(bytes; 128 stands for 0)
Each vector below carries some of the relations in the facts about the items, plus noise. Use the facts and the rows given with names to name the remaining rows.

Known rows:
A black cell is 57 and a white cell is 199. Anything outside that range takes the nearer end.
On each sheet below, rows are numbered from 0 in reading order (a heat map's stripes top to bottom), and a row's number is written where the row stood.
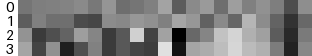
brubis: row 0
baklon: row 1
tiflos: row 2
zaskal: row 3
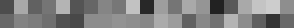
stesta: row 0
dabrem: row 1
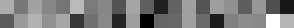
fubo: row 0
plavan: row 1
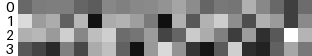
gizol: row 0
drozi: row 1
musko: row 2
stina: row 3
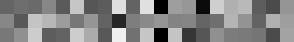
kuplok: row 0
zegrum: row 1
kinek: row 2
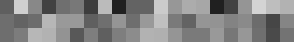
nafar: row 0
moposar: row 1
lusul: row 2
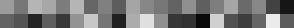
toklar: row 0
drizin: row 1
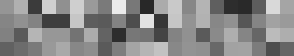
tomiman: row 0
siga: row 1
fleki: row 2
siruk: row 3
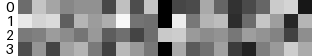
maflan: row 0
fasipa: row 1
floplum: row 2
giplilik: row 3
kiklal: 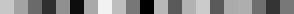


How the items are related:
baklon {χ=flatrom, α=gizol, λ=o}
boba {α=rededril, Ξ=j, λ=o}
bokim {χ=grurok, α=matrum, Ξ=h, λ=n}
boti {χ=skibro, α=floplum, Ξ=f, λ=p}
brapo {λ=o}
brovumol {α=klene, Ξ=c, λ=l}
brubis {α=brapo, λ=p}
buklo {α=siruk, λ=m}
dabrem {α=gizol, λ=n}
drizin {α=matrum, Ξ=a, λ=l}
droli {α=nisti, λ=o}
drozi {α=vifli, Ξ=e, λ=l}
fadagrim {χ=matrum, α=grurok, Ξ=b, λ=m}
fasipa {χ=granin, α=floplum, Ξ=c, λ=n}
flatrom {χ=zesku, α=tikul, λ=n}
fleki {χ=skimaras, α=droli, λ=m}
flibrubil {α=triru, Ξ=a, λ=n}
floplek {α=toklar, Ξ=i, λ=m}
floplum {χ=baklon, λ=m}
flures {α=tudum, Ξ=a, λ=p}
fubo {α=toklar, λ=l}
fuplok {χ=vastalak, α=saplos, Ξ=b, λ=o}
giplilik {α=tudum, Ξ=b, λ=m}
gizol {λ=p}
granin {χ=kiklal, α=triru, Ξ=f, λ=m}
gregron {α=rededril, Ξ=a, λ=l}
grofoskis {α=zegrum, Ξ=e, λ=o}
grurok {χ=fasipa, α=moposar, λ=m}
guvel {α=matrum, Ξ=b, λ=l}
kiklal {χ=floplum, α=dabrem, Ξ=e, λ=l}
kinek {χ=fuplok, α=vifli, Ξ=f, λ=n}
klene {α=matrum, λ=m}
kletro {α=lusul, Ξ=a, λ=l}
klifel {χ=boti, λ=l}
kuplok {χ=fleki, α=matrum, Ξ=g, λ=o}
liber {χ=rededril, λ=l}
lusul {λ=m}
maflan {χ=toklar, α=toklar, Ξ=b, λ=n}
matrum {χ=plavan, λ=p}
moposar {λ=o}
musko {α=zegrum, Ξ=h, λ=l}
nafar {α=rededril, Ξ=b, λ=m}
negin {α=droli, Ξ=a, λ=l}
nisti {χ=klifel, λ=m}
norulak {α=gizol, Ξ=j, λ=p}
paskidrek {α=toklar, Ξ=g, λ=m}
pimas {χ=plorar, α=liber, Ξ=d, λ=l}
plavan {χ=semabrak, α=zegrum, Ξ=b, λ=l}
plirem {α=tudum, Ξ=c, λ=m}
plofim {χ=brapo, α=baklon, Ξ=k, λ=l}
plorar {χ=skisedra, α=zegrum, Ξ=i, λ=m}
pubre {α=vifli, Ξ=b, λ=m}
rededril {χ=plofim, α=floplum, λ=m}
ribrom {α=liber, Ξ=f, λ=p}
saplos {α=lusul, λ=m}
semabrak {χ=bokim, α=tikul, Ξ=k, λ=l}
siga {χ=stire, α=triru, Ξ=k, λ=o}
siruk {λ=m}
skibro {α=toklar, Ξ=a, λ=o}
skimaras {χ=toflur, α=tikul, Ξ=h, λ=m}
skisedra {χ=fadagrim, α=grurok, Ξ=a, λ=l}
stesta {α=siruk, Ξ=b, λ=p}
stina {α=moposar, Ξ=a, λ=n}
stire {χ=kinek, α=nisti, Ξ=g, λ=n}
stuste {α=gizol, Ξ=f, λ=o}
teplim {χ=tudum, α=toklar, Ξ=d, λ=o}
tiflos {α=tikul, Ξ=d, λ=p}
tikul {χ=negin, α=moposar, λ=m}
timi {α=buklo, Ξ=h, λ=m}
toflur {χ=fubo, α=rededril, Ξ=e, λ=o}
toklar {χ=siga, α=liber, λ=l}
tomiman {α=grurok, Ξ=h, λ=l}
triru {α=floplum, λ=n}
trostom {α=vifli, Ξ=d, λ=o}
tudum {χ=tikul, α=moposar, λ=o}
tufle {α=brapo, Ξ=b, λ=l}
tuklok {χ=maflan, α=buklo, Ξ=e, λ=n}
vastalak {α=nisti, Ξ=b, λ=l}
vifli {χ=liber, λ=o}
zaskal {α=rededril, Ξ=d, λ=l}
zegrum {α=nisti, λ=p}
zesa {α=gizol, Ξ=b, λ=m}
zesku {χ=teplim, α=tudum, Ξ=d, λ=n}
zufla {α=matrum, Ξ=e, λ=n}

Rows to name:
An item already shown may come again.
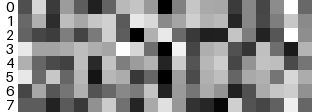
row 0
norulak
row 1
timi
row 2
negin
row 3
plirem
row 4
tuklok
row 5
grofoskis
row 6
stesta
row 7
drizin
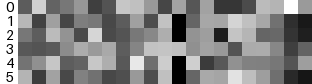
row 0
guvel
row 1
pimas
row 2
paskidrek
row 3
buklo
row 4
kinek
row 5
pimas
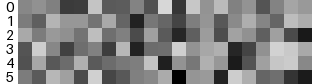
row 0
siga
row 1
fleki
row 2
fubo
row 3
nafar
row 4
stesta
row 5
paskidrek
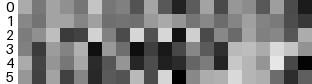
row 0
fubo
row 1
liber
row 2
boti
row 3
plorar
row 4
floplek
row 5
trostom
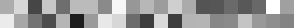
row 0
bokim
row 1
zufla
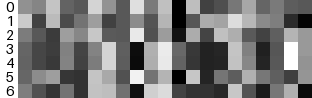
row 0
ribrom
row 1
teplim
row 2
semabrak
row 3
negin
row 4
negin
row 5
stuste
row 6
skibro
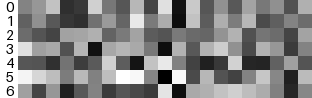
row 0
granin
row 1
plofim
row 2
flatrom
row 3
drozi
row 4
kletro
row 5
brovumol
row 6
zaskal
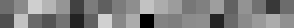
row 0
saplos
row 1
zesa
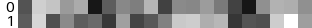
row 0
fuplok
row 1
boba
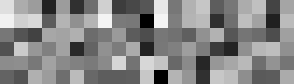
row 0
toflur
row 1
fasipa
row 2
flatrom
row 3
pubre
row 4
klene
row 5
stire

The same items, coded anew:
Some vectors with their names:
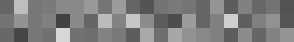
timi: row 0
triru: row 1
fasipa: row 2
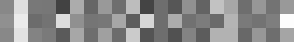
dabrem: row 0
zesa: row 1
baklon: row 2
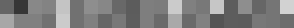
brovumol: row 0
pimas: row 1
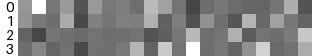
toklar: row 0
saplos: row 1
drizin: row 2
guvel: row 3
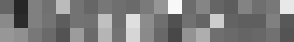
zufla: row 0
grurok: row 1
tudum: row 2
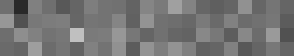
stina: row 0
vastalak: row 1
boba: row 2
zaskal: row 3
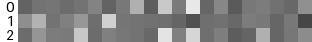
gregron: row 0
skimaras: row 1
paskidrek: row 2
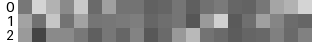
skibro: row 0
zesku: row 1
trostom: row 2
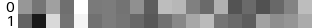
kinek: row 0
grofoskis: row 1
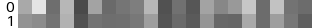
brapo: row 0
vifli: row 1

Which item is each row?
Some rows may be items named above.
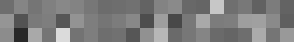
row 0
bokim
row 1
fleki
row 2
stire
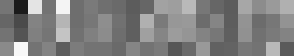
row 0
grofoskis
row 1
fasipa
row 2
fasipa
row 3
fubo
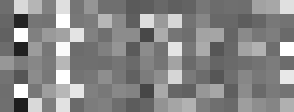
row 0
skibro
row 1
toflur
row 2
norulak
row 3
drozi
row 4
pimas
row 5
kiklal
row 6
norulak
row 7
grofoskis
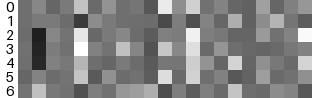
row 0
paskidrek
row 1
siga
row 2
zufla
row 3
toflur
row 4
brovumol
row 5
paskidrek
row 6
buklo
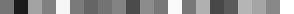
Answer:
drozi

